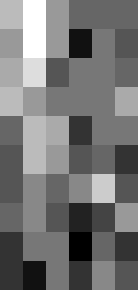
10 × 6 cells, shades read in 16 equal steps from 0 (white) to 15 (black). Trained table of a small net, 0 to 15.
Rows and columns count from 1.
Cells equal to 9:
9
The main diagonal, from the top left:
4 0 10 8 8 12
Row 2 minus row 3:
1 -2 -4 6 0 1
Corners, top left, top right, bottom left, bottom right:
4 9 12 10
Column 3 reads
6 6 10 8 5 6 9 10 8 8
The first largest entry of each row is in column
4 4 3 3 4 6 1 4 4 2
